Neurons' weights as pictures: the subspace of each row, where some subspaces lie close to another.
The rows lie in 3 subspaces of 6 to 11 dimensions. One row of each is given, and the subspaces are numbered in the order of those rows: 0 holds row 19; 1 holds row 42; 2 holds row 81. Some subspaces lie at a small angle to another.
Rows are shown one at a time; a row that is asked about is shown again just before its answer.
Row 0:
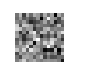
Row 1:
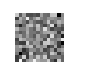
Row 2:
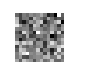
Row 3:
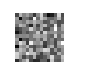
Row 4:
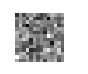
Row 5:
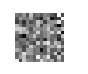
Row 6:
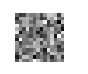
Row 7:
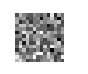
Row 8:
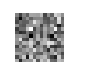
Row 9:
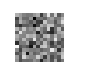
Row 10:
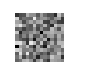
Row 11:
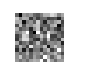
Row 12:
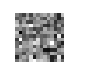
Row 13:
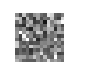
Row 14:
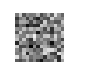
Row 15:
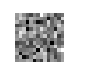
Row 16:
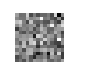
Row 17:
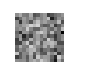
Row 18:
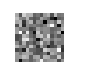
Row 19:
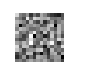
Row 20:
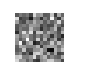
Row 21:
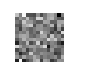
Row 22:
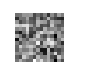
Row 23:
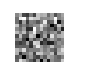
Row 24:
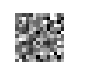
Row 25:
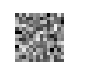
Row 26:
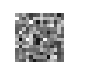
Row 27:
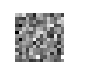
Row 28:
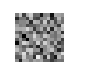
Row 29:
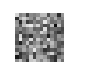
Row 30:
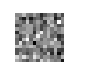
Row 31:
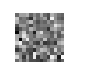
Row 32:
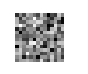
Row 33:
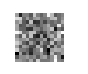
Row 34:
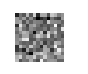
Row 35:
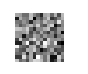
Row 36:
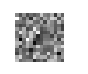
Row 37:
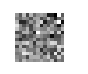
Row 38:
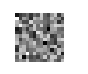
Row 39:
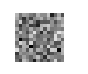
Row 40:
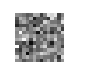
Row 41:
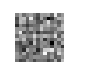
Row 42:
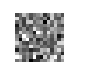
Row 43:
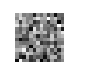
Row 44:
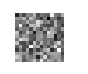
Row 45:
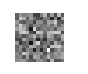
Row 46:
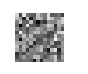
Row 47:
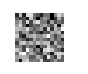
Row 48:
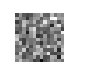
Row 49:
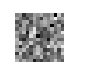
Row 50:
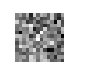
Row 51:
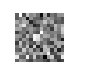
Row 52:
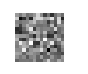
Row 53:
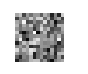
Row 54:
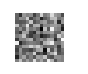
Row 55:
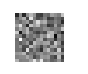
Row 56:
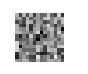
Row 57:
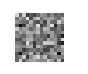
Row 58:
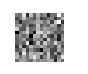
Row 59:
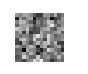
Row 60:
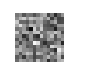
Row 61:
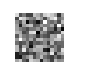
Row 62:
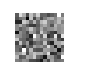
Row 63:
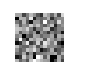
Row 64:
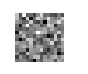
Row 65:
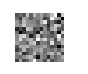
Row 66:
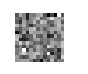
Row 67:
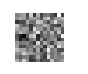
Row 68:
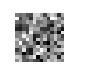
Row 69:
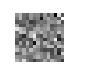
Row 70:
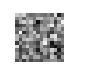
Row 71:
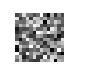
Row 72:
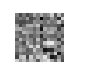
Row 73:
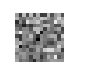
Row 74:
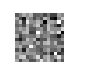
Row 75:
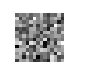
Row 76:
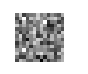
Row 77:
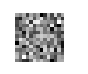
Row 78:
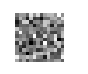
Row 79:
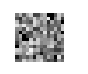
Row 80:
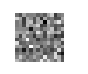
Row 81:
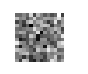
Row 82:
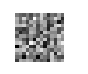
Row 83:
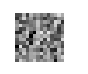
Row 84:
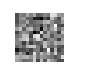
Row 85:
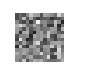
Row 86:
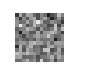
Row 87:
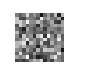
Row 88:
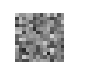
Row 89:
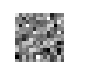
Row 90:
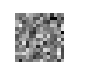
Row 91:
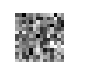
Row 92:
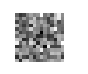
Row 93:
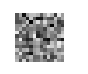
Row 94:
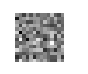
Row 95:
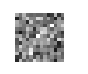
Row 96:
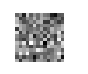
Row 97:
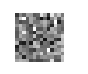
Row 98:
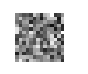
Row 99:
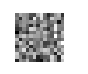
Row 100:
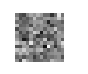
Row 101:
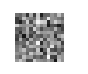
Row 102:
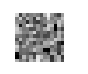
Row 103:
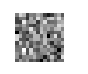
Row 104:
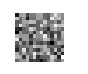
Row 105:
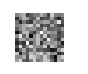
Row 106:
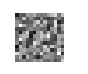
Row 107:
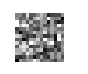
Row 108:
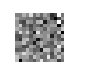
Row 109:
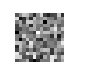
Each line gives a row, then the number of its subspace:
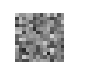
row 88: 0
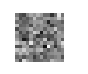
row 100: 2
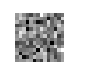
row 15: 2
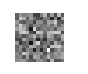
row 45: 2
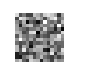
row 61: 1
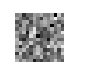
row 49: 0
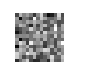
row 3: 1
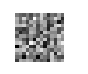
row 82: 1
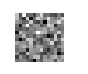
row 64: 1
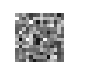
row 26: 0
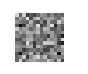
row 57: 0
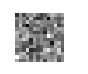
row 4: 1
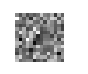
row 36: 0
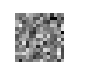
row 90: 0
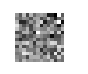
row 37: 0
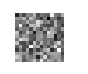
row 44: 1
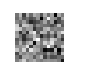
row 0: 2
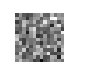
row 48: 0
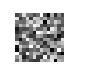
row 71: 1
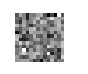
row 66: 0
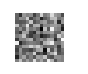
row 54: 2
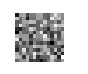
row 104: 0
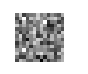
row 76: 2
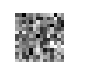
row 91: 0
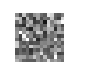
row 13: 1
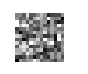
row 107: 2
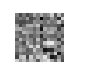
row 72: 2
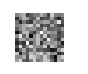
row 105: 2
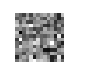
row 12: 2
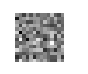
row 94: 0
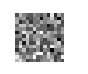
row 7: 2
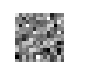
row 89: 1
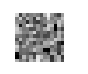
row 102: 1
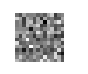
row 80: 1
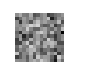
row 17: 1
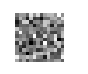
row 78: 0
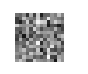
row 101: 2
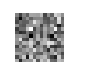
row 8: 2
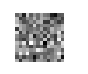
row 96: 0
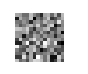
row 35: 1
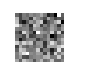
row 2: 0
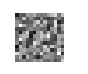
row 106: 0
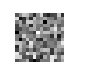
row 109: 1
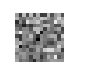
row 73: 2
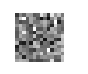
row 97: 2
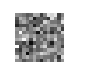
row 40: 1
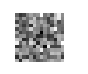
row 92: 2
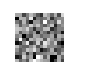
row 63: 1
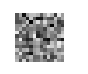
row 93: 0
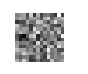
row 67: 2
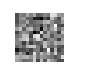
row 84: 2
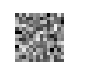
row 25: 2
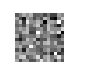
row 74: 1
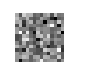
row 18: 0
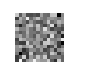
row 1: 0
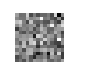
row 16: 0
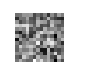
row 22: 2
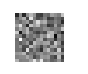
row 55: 1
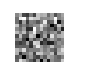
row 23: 2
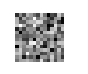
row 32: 1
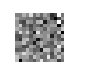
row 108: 0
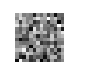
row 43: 2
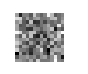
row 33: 1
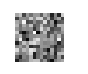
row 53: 2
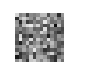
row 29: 1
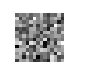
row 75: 1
